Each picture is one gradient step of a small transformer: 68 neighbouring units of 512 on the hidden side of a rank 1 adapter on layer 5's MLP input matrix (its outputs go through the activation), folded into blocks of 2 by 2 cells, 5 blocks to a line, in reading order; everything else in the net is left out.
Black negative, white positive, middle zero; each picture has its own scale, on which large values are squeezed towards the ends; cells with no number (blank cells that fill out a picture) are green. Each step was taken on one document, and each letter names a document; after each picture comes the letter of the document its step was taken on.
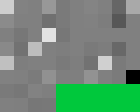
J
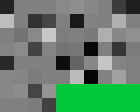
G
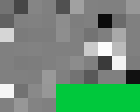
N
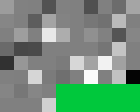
J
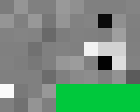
N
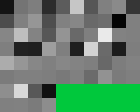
G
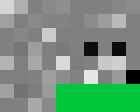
J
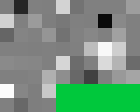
N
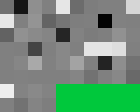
N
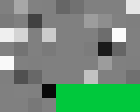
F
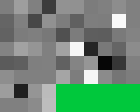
G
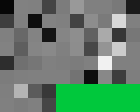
G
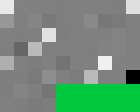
J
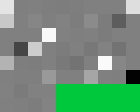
J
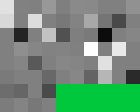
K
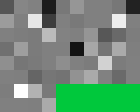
G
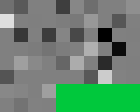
K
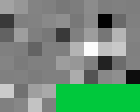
N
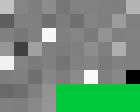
J
